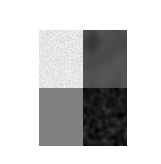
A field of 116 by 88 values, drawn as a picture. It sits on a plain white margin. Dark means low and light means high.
The table splits into 2 rows of 2 panels. Panel 1,1: very high, fine-grained, faint in contrast. Panel 1,2: low, smooth, faint in contrast. Panel 2,1: middling, flat. Panel 2,2: very low, blotchy, faint in contrast.
